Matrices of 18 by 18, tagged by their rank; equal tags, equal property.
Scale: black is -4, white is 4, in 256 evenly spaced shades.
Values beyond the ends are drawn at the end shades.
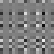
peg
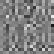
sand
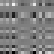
peg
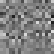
sand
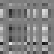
peg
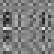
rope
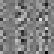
sand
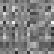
sand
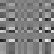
peg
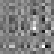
rope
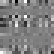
rope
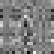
sand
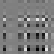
peg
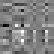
rope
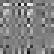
rope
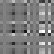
peg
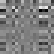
rope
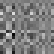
rope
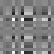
peg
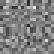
sand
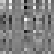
rope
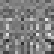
sand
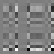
peg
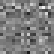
sand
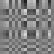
peg
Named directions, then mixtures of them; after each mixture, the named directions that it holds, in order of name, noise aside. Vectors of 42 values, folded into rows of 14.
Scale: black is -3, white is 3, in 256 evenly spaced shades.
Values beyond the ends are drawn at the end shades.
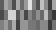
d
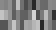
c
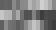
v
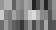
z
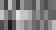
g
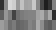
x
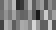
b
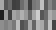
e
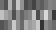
c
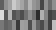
e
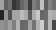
e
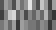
d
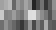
z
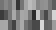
c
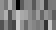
b, e, g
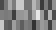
b, x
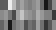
g, x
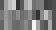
b, x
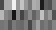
d, e, x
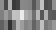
d, e, g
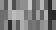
d, g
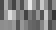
d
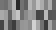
b, g, v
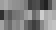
v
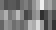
e, v
